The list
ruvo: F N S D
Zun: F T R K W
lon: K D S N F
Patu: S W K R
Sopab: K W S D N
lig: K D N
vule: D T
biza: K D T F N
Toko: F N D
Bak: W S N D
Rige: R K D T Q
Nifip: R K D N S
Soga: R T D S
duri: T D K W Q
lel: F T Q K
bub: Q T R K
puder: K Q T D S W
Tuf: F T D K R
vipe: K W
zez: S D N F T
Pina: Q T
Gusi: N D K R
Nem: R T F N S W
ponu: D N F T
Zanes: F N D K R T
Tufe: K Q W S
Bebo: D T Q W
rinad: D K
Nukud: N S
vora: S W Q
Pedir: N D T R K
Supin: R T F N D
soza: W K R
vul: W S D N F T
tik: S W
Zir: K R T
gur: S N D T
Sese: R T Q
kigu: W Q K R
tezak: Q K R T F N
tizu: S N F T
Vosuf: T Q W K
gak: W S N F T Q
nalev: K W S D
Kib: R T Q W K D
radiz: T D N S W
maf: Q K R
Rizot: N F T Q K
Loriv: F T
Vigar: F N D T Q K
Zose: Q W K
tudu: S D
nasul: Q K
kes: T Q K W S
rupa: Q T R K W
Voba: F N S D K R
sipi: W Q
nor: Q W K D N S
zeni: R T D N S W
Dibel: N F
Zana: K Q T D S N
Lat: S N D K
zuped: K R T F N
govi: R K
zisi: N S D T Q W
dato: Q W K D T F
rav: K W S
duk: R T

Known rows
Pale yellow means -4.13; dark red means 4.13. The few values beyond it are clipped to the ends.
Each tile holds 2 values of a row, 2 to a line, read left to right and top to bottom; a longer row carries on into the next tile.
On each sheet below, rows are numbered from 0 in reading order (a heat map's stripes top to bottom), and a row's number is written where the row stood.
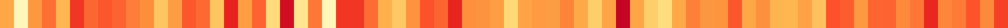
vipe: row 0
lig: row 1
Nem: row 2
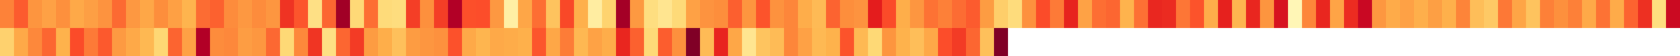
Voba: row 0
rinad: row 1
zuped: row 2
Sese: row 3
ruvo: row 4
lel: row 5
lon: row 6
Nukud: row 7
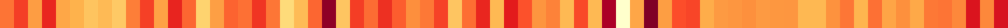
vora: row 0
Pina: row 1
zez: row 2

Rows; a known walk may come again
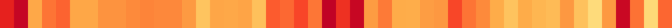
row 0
gur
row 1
Lat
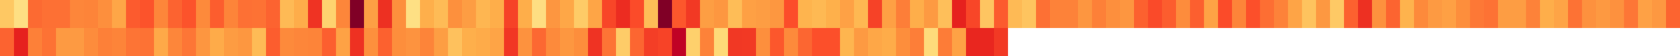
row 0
rupa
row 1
Nukud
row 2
lon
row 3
kigu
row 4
nor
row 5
Zana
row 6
gak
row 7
vule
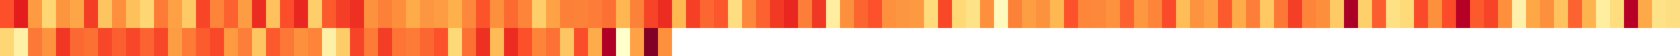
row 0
Toko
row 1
zisi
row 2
nasul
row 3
Pedir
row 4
rinad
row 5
Zir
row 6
Pina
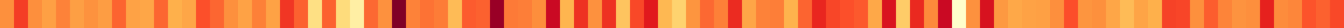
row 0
Voba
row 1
duk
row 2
Sese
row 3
Nem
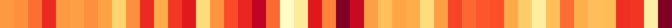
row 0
sipi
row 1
tudu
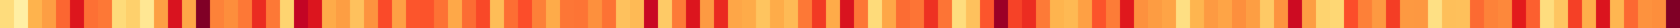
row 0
Loriv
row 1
Vosuf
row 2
vora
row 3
lig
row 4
tik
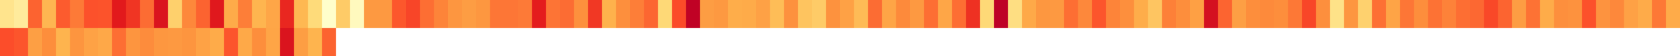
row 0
govi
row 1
Zun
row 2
ruvo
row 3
zuped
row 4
Kib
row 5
Sopab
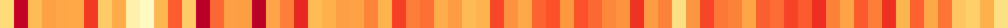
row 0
Dibel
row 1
Supin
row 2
maf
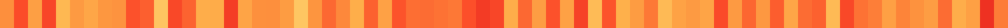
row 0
Tufe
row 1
Rige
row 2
kes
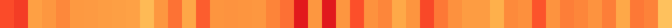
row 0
zez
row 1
Vigar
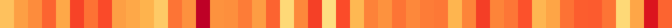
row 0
lel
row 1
Bebo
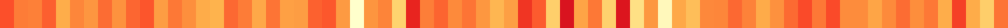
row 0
puder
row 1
vipe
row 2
Patu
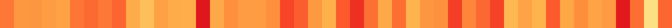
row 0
biza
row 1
Nifip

